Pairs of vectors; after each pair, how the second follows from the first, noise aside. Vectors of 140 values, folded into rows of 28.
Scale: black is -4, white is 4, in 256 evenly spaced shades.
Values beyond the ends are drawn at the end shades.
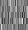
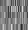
shuffled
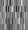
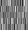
shuffled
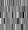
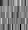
shuffled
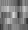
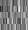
shuffled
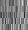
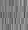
shrunk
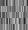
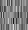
shuffled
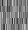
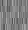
shrunk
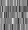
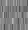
shrunk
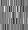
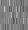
shrunk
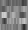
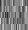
shuffled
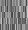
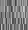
shuffled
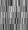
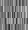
shuffled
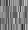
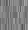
shrunk
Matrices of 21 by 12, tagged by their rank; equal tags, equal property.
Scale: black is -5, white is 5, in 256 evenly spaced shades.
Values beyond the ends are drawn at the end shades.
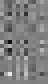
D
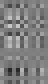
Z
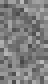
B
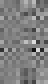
D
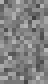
B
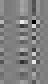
Z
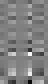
Z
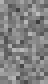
B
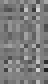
D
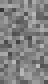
B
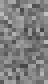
B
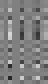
Z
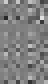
D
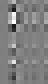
Z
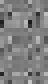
D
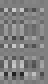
Z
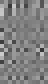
D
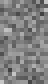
B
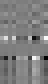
Z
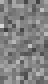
B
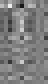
D
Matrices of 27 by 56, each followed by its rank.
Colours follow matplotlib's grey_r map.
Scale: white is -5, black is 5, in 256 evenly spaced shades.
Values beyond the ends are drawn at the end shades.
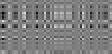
one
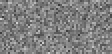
full rank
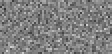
full rank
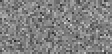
full rank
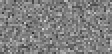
full rank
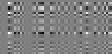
one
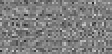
five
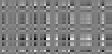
one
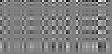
one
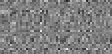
five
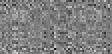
five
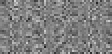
five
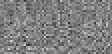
five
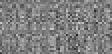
five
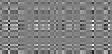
one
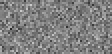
full rank
